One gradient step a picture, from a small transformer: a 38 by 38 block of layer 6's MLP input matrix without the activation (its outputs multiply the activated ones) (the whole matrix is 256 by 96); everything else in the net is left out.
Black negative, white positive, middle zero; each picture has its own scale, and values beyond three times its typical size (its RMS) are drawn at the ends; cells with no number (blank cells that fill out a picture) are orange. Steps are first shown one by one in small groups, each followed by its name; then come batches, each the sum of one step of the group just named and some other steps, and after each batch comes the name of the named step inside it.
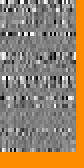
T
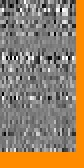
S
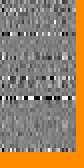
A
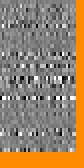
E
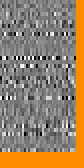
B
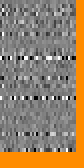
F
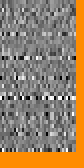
F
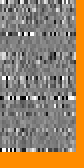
T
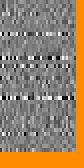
B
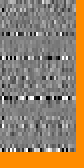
A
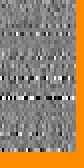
E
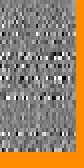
E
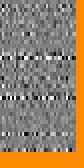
F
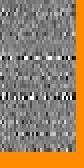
F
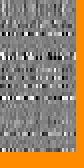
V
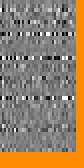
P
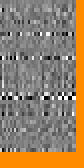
P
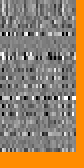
V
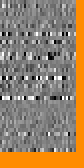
V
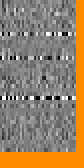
P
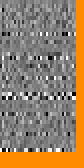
P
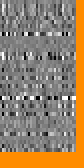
V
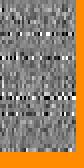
P
